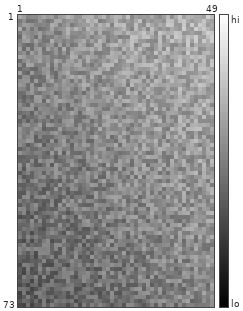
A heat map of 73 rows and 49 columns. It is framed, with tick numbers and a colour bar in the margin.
The ninth with the highest average is the top right. No regular stripes run through it. Fine speckle covers the field. There is an overall slope up to the top right. The bottom left is the ninth with the lowest average. The halves do not mirror each other. No single row or column stands out from its neighbours.
